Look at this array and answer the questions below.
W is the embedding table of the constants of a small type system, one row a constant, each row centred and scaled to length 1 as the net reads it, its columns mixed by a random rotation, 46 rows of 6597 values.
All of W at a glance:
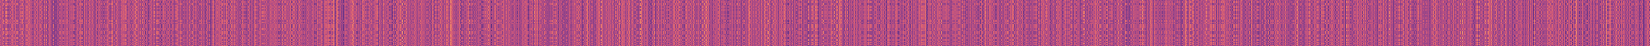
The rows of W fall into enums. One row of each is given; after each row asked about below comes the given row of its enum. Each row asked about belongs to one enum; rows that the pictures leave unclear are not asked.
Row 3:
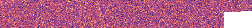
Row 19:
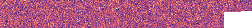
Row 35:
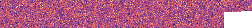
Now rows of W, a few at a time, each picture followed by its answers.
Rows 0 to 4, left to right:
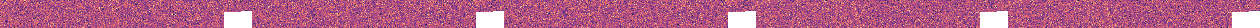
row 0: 19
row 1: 35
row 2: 35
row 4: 3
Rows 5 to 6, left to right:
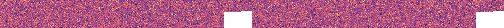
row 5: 19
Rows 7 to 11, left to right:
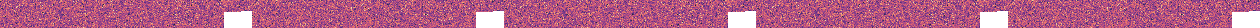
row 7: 35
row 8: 19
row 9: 35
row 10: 35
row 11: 19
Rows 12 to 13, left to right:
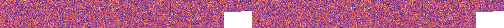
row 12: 19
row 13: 19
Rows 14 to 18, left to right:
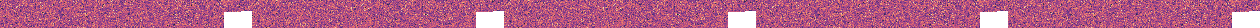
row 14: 35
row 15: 19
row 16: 19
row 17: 35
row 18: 35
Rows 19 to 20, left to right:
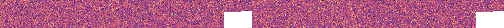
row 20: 3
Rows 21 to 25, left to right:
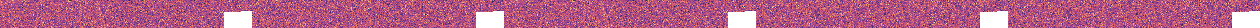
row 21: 3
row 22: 19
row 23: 3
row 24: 35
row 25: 35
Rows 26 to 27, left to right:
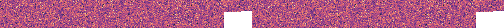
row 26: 35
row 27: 35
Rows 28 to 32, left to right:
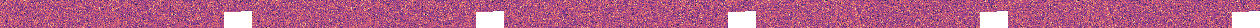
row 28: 19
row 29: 19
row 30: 35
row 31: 3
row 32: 3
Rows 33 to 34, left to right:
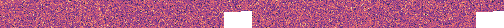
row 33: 3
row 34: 19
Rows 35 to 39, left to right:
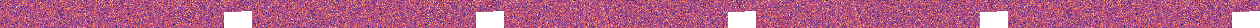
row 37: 3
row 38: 3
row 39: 35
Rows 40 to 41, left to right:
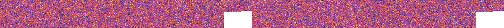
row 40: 35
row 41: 3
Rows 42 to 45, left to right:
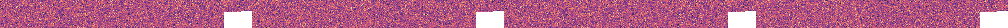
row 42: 35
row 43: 19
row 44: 35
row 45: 3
